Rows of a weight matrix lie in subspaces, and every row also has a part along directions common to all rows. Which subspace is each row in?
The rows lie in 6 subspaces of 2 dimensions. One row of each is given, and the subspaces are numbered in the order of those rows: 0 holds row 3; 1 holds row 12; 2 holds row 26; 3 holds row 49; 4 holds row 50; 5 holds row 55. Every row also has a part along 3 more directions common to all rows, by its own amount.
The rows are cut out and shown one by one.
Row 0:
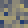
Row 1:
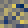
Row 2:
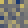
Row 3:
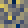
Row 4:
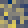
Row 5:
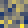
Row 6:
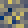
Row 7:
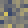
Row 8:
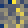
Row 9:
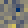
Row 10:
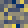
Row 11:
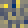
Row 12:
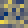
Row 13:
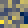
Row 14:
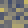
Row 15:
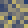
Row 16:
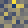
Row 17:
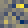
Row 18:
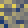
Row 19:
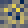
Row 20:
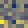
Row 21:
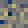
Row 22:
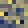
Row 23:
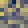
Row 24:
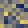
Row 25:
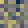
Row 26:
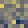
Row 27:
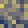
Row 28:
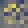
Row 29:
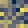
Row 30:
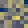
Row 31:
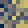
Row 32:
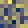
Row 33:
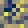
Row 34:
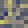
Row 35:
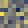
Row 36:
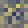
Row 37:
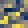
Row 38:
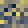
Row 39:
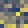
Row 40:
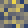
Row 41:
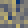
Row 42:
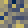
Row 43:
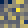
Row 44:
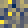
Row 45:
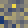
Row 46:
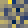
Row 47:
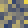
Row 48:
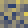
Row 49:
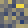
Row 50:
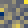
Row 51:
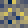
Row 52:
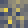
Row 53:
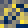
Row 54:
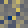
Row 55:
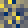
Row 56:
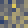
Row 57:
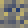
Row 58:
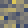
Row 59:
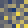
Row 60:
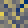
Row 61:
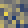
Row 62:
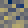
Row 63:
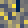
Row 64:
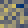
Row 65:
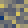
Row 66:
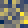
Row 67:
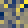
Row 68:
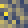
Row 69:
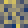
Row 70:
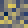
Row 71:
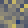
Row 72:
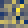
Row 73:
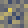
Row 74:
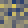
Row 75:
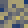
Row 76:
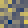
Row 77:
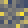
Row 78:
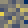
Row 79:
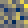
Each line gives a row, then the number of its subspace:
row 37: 4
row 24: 3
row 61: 3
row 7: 1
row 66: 5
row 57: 1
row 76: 5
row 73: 5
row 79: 3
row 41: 0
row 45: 2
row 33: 1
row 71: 2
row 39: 0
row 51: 5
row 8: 5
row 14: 4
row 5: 5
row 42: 4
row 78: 4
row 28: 1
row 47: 4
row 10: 0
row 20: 2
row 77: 5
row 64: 3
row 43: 0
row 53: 3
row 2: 0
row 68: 3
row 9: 0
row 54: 0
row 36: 5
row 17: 3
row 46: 2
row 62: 4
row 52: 5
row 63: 0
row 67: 2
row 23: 4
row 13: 5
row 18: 2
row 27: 2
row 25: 0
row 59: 2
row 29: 4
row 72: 1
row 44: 1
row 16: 4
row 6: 5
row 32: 3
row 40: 0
